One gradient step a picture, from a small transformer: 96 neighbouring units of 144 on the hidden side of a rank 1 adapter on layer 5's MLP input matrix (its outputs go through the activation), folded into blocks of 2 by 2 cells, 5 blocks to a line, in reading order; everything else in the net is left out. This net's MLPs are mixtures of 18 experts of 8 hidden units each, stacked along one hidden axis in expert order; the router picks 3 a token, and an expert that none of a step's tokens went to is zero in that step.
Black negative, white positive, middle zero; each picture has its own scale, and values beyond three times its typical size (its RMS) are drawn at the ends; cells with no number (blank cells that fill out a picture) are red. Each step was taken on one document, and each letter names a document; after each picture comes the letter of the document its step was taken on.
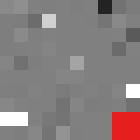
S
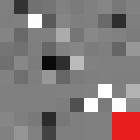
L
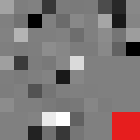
S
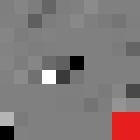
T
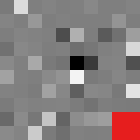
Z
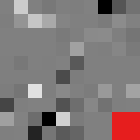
S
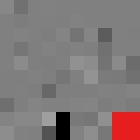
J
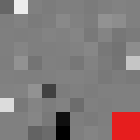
J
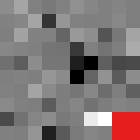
Z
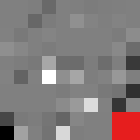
T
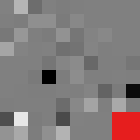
L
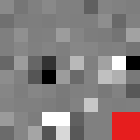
Z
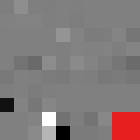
J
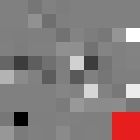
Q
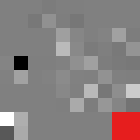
Q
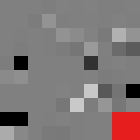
Q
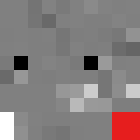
Q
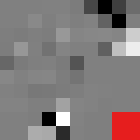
S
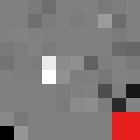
T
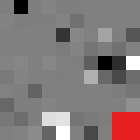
J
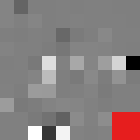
Z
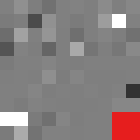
L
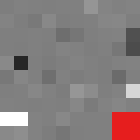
Q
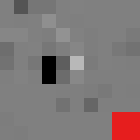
L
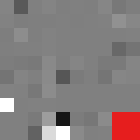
J
